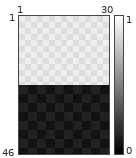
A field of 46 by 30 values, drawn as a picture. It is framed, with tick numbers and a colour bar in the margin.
The table splits into 2 rows of 1 panel. Panel 1,1: very high, checkered, faint in contrast. Panel 2,1: very low, checkered, faint in contrast.
